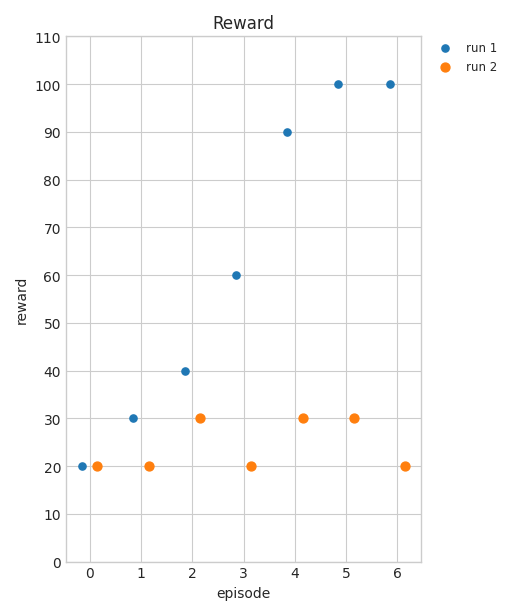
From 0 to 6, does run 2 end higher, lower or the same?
the same
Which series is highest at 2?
run 1
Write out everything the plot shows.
Title: Reward
x-axis: episode, ticks 0 1 2 3 4 5 6
y-axis: reward, ticks 0 10 20 30 40 50 60 70 80 90 100 110
Legend: run 1, run 2
Values:
run 1: 20 30 40 60 90 100 100
run 2: 20 20 30 20 30 30 20
